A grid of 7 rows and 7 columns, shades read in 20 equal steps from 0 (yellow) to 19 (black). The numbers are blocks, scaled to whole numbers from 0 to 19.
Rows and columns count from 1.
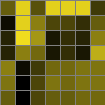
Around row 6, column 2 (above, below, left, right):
18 19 9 13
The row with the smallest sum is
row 1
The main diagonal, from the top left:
11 1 6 17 10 9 10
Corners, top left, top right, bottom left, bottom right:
11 14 11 10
